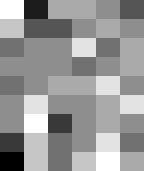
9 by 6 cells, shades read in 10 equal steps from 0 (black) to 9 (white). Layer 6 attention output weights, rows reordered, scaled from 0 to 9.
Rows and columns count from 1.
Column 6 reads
3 5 6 6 5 8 5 4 6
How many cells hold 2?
2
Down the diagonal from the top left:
9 3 5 4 8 8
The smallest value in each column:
0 1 2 4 4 3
